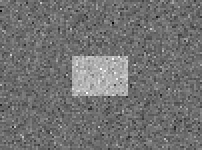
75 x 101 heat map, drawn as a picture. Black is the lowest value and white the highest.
There is no overall slope. The values are skewed, with a long tail toward high values. The ninth with the highest average is the centre. In the centre lies a patch that is higher than the rest.
